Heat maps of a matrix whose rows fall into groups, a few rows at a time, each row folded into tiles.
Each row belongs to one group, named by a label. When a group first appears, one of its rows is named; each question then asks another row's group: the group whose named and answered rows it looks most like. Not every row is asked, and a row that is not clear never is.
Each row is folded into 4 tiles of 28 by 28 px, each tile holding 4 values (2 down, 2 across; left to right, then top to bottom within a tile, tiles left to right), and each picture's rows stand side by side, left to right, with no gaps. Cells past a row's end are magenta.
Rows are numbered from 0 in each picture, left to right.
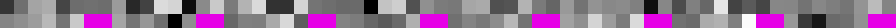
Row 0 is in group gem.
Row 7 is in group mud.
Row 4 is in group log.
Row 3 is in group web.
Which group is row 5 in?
gem
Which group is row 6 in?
gem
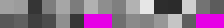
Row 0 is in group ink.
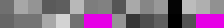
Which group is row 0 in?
log
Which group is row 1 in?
mud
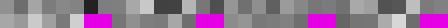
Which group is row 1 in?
log
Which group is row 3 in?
log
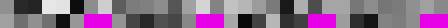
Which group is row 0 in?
web
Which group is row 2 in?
mud
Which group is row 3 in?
mud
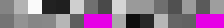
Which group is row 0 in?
log
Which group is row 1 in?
mud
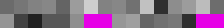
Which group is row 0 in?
mud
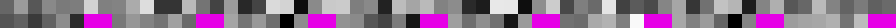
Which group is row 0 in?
ink
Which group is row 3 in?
ink
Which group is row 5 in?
gem
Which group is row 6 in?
web
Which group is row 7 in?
gem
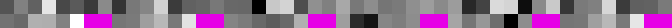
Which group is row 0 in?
gem
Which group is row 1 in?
gem
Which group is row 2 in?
web
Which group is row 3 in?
mud
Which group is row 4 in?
web
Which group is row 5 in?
gem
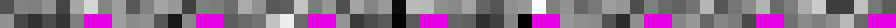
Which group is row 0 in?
mud
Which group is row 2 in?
log
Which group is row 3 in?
mud
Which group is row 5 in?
web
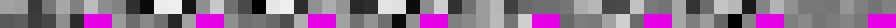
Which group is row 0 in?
ink
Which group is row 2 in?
web
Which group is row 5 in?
log
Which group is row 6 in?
web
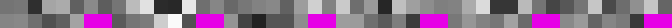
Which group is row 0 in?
web
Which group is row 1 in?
log
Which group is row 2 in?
mud
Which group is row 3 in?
ink
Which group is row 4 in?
log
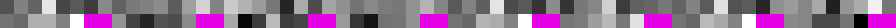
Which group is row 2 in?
mud
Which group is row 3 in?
mud
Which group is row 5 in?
gem
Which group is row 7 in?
ink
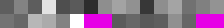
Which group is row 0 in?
gem
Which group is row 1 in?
ink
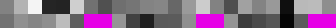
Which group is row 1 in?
mud
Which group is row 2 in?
mud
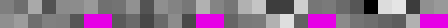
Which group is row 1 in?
ink
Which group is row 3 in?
web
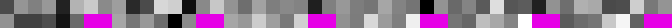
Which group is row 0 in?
mud
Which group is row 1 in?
web
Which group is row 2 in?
gem
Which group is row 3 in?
gem
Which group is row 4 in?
gem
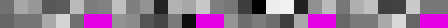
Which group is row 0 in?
log
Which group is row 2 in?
web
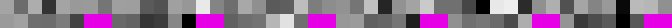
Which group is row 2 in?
log
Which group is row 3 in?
ink
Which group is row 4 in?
web
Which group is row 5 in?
mud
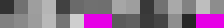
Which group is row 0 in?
gem
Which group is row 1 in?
ink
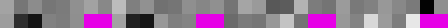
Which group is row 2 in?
log
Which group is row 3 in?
gem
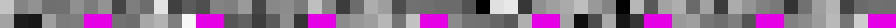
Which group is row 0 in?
mud
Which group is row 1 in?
gem
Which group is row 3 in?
gem
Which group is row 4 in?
web
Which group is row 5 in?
mud
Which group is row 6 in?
ink
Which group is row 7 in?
gem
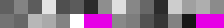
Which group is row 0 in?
gem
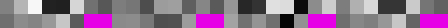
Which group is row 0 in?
log
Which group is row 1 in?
web
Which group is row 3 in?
log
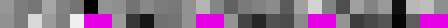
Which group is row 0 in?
gem
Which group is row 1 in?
mud
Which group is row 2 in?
mud
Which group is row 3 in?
mud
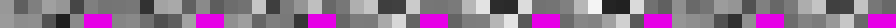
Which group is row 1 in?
web
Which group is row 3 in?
log
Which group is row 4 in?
log
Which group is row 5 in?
log
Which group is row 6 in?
web
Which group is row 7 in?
log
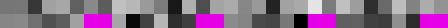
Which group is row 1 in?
mud
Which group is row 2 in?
ink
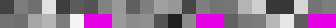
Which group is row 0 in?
gem
